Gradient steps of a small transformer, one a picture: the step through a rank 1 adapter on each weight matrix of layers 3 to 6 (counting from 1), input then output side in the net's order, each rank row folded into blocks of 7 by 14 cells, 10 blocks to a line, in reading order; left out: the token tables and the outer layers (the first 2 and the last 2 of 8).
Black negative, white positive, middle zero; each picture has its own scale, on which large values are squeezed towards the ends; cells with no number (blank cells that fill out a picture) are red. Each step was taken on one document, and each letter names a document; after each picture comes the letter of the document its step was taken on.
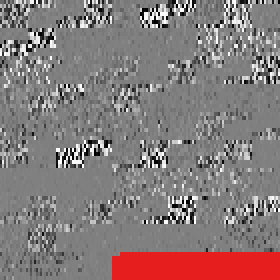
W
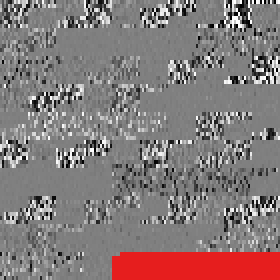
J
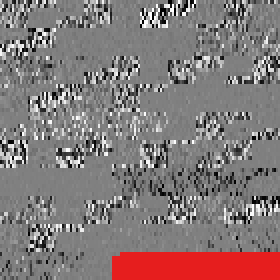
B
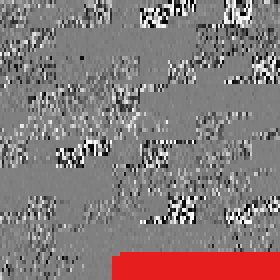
B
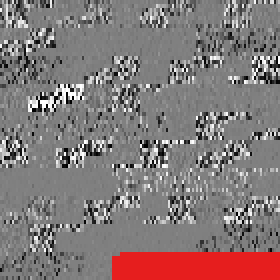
W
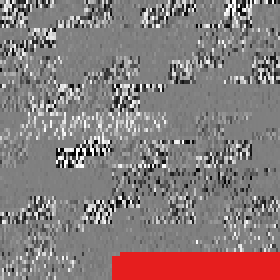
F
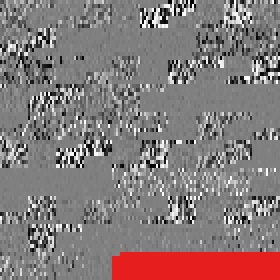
B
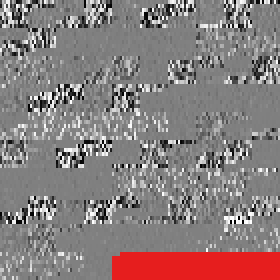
J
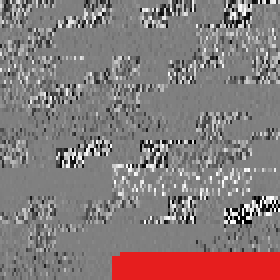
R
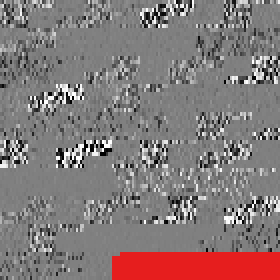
W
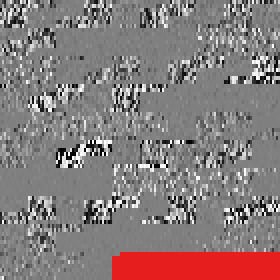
R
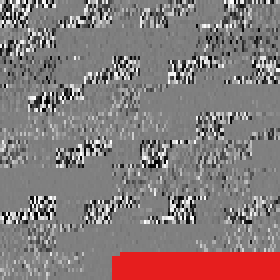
R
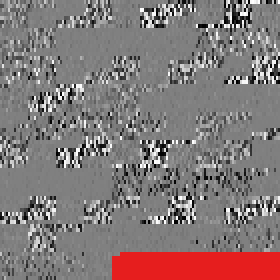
F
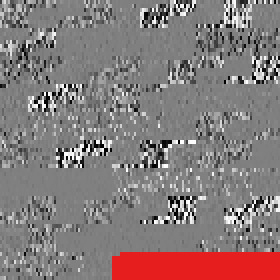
W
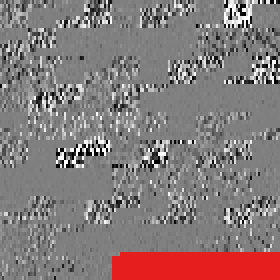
F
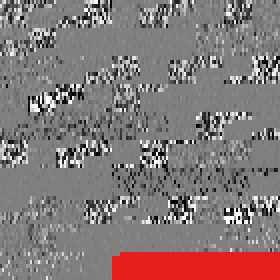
J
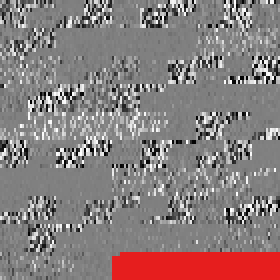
F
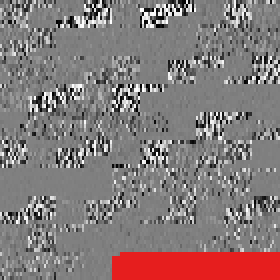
R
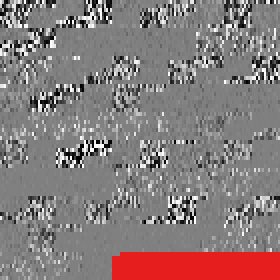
W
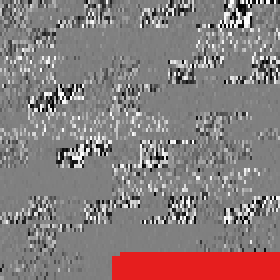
R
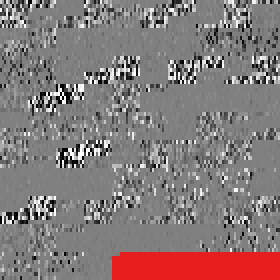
R
